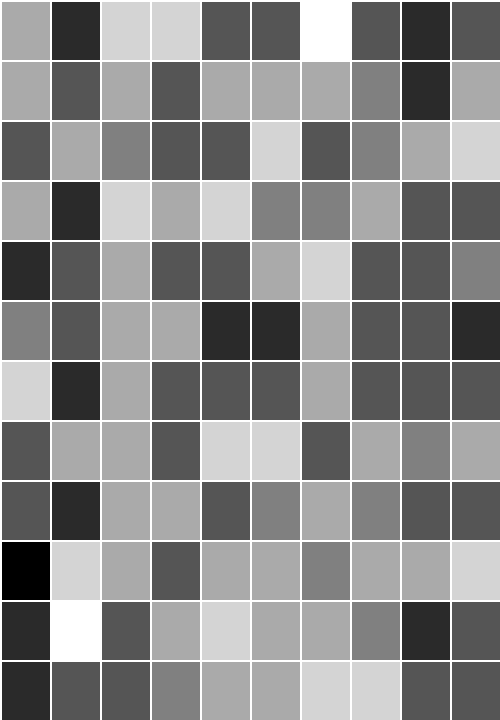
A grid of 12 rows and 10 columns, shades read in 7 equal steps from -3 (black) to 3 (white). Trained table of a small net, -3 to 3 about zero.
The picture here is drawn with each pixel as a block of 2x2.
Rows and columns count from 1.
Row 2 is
1 -1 1 -1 1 1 1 0 -2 1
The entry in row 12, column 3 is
-1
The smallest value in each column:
-3 -2 -1 -1 -2 -2 -1 -1 -2 -2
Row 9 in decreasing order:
1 1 1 0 0 -1 -1 -1 -1 -2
